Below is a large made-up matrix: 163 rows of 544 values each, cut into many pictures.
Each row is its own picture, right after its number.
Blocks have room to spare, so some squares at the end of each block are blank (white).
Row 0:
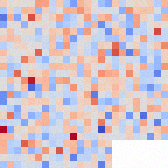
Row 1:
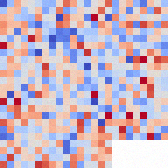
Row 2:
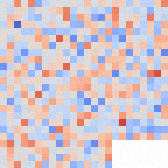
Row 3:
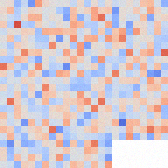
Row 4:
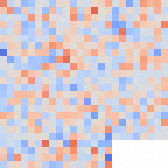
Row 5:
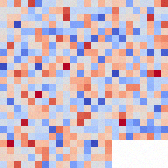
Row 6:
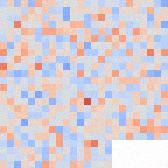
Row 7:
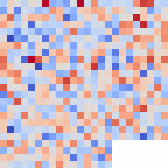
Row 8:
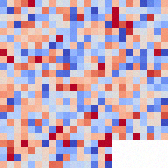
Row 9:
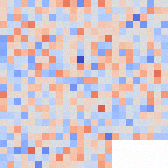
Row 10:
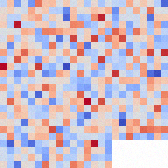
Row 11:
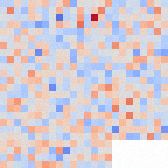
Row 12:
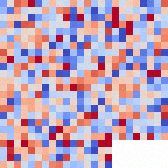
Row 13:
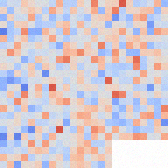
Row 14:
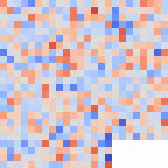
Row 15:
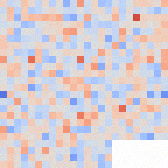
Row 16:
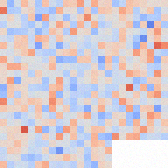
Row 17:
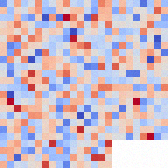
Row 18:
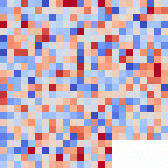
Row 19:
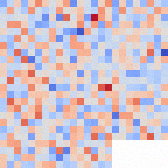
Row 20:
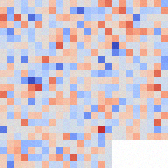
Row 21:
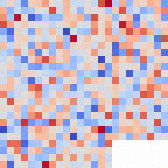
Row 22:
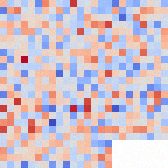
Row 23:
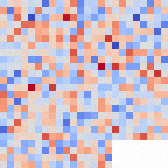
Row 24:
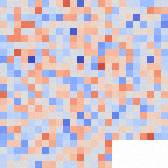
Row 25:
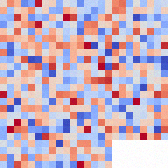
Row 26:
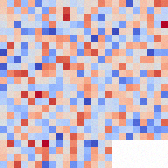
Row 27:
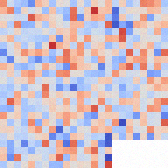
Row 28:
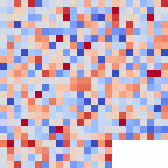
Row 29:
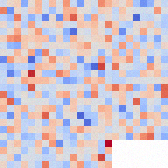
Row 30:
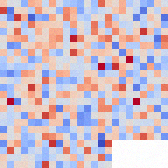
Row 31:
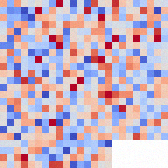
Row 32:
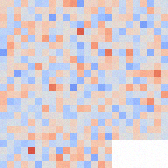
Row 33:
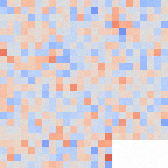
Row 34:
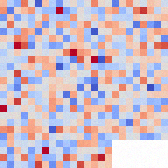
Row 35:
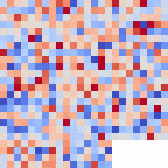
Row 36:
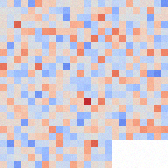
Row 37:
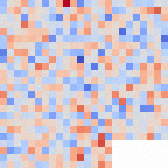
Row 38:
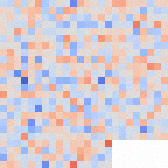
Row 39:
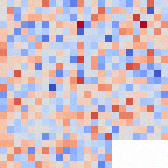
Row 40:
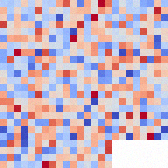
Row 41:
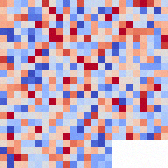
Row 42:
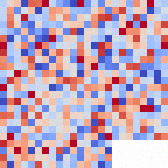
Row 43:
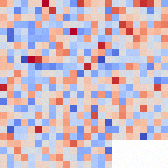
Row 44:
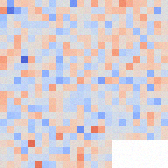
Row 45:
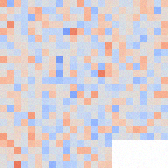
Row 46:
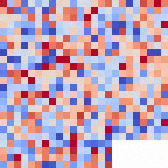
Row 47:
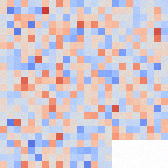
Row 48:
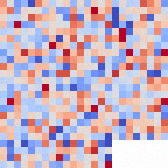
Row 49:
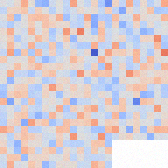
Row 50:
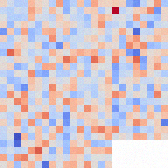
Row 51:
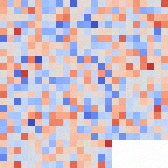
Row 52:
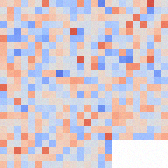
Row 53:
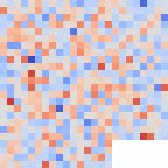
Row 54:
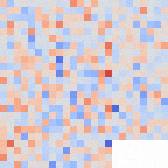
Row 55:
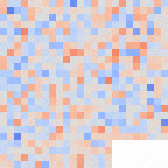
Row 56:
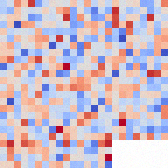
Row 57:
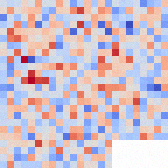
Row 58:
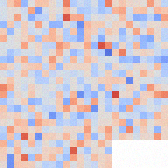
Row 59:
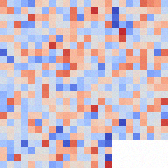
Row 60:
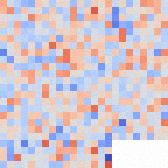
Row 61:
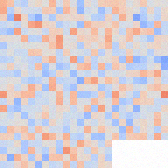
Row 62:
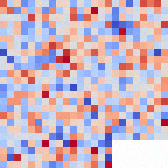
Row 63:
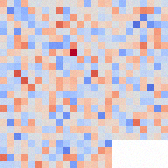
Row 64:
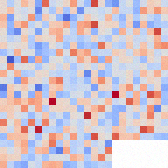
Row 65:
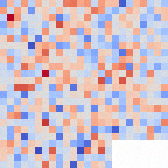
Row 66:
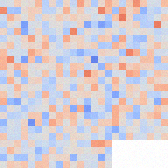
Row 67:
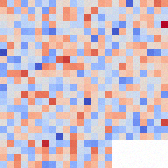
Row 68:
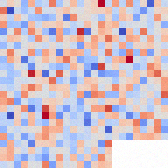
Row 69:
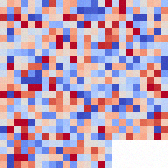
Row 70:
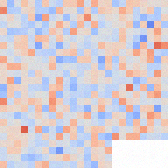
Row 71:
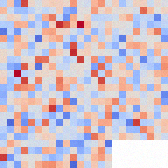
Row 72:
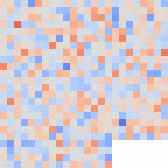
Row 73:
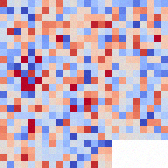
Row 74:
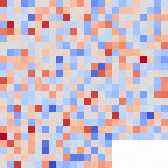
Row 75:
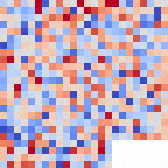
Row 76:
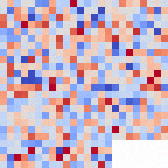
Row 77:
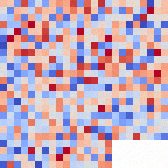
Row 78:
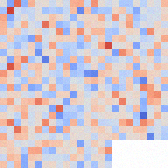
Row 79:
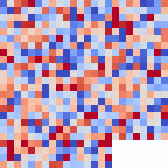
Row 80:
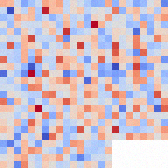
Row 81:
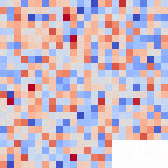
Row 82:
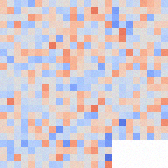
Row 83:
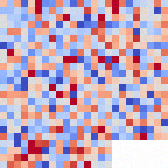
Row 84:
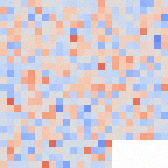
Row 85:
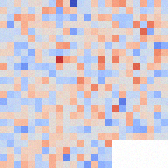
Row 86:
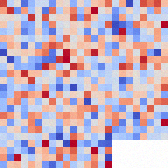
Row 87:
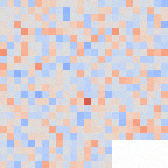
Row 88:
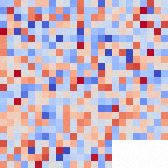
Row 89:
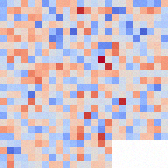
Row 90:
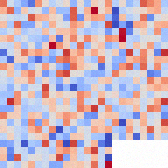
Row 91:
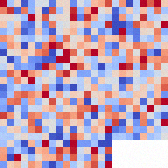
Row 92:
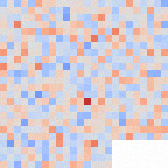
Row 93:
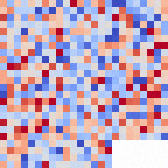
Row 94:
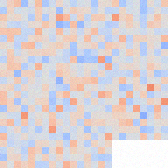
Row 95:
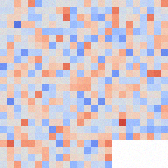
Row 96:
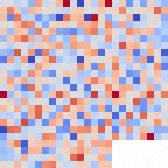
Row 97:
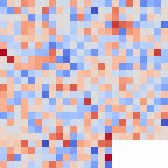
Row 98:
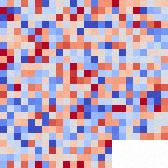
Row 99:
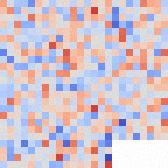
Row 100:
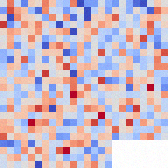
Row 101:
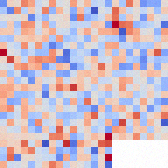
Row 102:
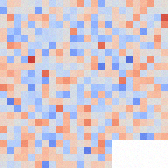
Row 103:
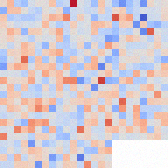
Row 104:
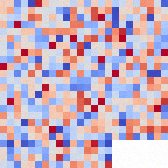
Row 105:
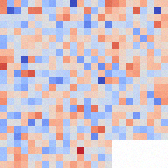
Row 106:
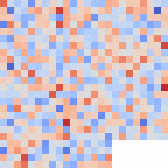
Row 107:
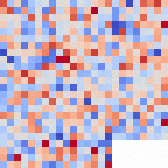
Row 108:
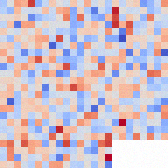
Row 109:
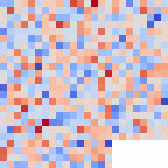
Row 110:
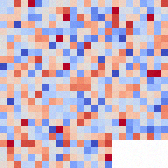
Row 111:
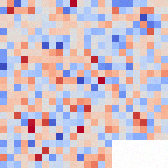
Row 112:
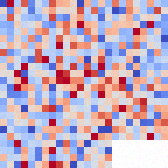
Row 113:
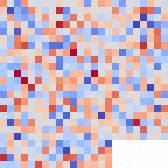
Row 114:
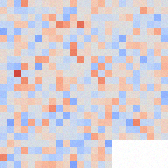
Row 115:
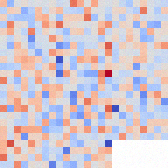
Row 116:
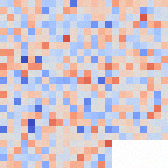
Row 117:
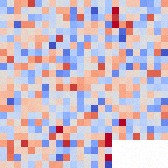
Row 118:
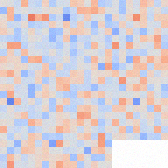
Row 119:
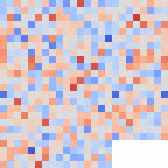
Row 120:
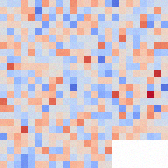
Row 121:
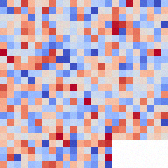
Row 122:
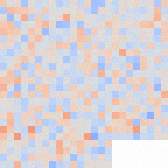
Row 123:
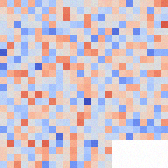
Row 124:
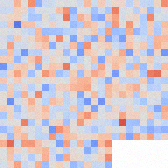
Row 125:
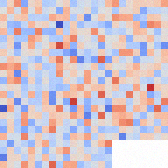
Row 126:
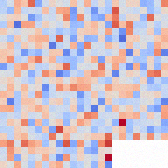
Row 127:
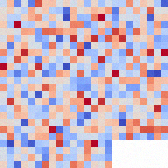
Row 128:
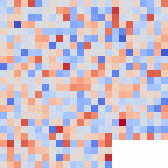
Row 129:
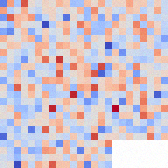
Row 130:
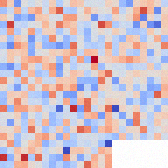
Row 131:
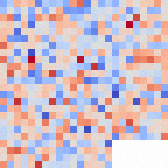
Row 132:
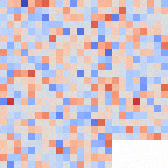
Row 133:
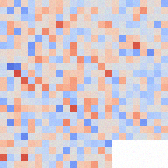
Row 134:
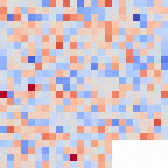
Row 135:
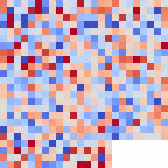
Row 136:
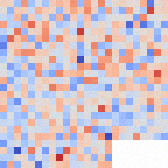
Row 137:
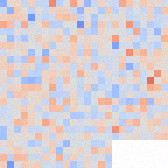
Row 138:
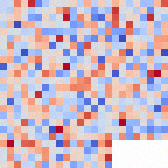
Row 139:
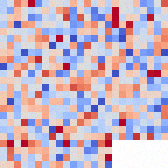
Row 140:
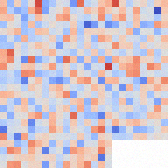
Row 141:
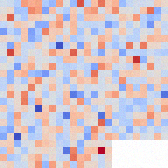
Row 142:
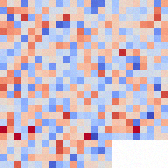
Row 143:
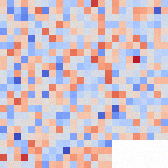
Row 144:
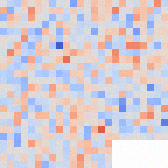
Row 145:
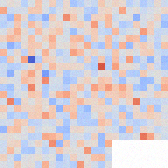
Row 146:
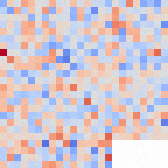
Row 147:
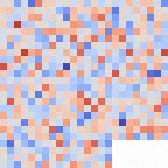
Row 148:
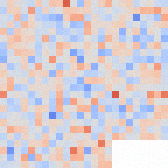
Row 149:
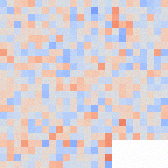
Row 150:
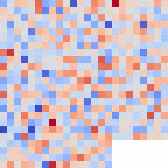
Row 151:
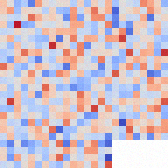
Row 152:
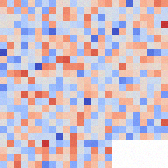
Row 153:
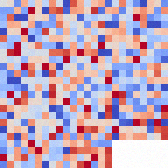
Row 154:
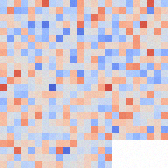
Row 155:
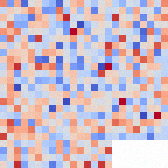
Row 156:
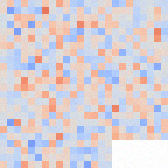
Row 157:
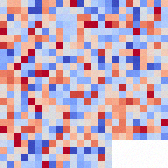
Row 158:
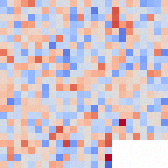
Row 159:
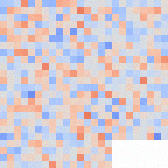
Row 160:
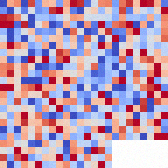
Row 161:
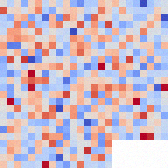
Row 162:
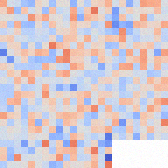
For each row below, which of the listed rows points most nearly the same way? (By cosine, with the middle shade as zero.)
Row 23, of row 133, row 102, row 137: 137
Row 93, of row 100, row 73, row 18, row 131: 100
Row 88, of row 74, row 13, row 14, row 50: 74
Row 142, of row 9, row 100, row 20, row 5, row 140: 100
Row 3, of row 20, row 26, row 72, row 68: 72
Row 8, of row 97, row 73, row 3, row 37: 97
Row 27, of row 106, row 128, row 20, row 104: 104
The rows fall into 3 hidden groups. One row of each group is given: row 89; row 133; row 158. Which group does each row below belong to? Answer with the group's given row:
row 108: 158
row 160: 89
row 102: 89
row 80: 133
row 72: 158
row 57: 89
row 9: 89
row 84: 89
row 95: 158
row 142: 133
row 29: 89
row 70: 133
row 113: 133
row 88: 89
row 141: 133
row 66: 133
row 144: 133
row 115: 133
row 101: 158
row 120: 133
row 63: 133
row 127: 158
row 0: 89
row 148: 89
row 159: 89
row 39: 89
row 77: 89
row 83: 133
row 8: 158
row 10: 158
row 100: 133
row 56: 158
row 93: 133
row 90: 158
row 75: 133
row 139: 158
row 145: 89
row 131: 89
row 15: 89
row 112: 133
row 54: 133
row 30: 89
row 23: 89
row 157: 133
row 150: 133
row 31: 133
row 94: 133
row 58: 89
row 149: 158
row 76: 89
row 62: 158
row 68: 89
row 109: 133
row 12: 158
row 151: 158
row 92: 158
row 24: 89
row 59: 158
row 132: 89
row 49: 89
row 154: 89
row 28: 158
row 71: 133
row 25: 89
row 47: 133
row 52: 89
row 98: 133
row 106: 133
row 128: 158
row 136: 89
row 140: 133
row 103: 133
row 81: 89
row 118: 89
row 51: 133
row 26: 158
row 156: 133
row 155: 133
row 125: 133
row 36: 158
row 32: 89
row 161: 89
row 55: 133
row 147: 158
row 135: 133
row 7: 89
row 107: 158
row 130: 133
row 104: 158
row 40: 89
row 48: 158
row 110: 158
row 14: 158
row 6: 158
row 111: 133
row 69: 89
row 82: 158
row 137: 89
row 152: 158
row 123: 158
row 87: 158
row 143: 133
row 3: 158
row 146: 158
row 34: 133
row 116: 133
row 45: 133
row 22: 133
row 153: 133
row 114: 133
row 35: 133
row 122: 133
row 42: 89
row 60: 158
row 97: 158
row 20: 89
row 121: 158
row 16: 133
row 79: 158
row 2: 158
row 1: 89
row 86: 158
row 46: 158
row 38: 133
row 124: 158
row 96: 89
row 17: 89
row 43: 89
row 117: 158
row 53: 89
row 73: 133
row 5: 158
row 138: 158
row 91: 158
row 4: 158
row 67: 158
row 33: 158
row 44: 133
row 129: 133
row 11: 89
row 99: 158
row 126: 158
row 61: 89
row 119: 89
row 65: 133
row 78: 133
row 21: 89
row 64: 133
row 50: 133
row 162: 158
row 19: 89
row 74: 133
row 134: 89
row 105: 133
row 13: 133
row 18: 89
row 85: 133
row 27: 158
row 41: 89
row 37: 89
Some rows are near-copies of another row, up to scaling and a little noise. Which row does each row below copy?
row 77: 136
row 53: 161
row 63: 113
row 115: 54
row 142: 122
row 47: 156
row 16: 70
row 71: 114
